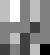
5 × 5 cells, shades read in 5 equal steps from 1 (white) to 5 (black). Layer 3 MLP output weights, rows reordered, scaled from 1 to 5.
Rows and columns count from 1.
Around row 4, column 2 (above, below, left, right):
3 3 3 4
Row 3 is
3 3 3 4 3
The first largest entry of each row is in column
3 3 4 3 5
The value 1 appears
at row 1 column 2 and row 2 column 2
